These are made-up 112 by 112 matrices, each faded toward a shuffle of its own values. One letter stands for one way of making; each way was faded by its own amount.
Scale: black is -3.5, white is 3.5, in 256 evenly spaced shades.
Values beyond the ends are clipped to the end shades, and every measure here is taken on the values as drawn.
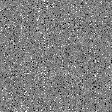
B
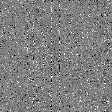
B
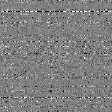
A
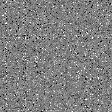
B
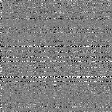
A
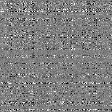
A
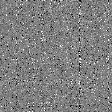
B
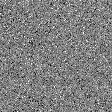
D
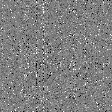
B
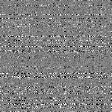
A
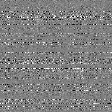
A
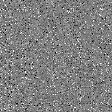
B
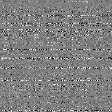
A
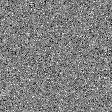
D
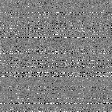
A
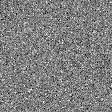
D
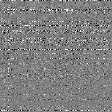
A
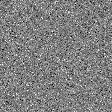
D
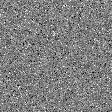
D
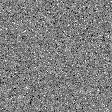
D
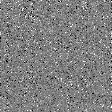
B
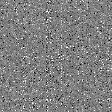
B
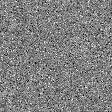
D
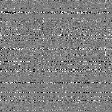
A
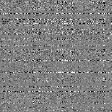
A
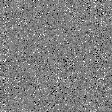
B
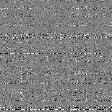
A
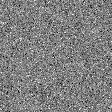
D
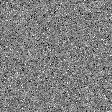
D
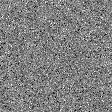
D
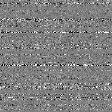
A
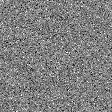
D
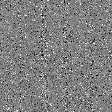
B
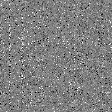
B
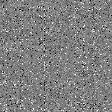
B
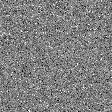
D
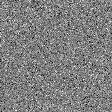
D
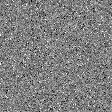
D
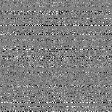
A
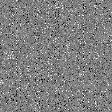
B
